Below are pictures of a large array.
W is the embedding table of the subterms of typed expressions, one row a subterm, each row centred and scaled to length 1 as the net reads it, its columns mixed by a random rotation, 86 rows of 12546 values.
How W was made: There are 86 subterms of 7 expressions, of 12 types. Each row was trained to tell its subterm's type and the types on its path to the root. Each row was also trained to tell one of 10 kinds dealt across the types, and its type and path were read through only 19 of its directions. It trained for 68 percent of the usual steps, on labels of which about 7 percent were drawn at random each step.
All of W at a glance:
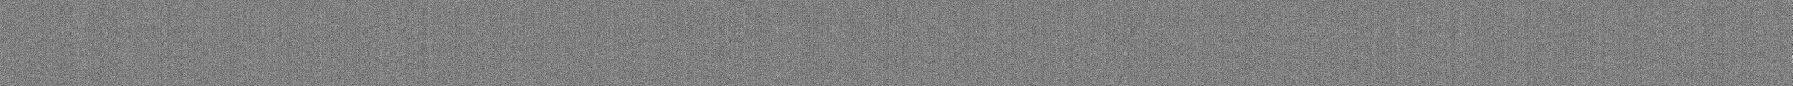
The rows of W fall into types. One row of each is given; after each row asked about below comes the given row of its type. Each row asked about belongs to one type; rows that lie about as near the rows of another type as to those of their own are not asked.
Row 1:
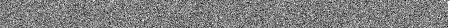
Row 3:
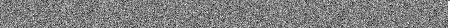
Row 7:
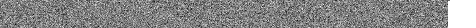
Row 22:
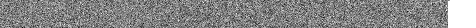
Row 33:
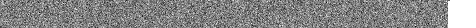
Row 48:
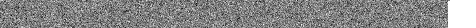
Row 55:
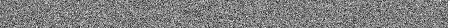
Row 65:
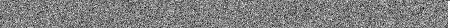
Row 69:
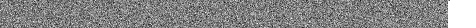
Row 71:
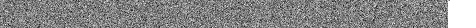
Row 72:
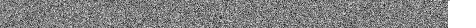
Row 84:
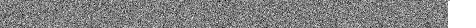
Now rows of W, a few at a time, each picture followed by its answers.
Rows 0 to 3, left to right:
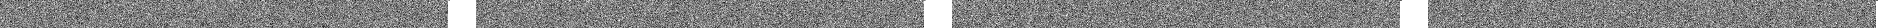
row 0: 69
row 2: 33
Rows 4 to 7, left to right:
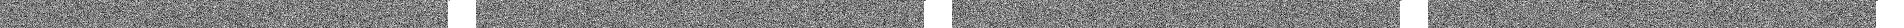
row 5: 33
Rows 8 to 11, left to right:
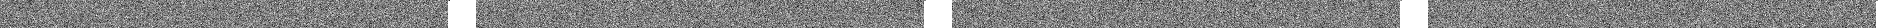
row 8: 72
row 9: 84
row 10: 84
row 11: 48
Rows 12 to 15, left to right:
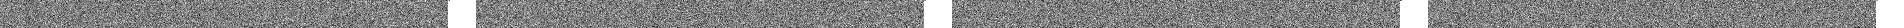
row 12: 72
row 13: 48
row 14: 33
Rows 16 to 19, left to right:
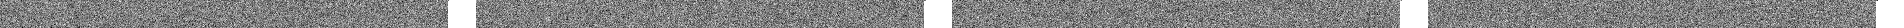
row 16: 22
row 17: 84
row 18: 71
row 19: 65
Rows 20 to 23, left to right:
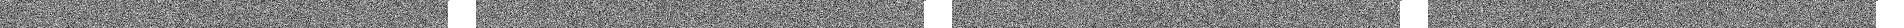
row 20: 48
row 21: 48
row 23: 72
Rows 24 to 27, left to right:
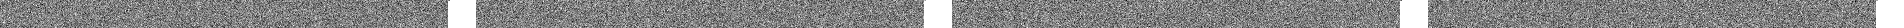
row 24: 84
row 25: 48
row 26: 65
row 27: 71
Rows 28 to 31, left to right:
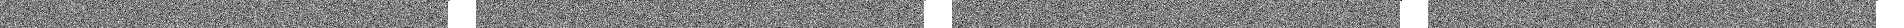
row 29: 69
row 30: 65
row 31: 65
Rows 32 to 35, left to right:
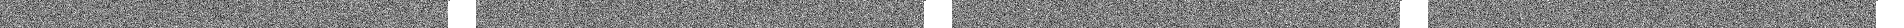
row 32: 72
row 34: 33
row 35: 84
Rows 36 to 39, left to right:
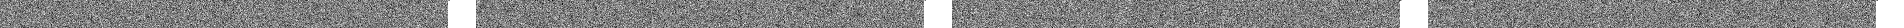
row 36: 84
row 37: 71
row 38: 48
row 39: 69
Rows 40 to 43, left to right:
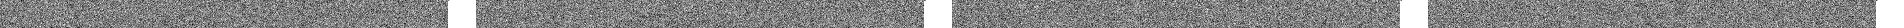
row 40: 22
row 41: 22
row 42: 3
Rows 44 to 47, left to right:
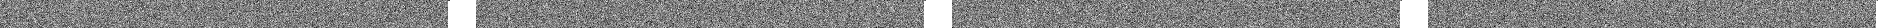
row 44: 3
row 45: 3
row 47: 55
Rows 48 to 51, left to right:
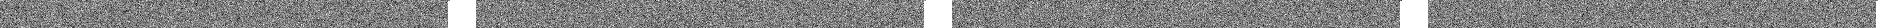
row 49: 22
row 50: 65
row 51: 33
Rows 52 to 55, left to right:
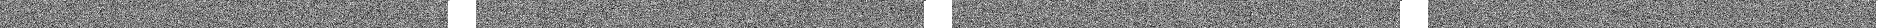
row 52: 55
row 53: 48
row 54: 7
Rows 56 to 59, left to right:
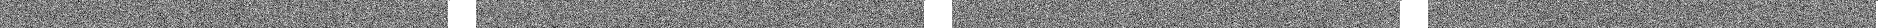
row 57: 22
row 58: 33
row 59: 65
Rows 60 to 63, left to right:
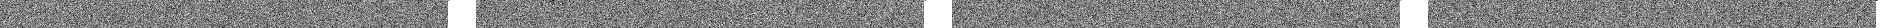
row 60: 84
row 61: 71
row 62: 71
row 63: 3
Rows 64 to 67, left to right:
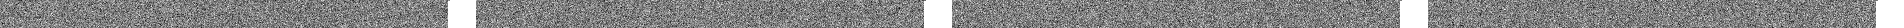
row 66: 84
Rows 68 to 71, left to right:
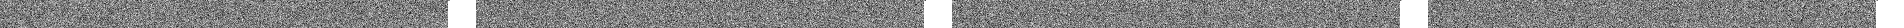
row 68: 48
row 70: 55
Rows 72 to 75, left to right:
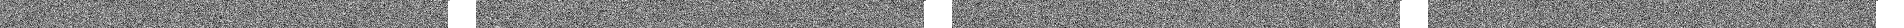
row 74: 3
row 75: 72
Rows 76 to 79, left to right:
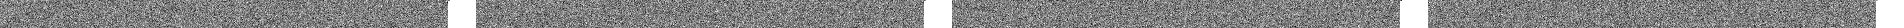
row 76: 7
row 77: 55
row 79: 33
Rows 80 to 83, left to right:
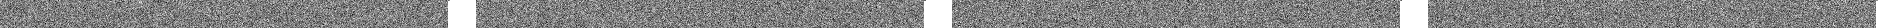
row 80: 22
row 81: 33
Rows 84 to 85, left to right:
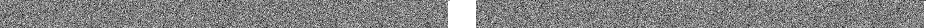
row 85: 65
